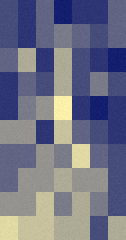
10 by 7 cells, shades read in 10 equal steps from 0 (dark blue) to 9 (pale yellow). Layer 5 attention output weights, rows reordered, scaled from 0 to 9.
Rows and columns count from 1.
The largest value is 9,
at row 5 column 4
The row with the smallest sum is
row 1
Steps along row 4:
up down up down up down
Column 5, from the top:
1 3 2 2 1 3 8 5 6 6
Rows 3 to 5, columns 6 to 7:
1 0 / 4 2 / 0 1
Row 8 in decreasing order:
6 5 5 5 5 3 2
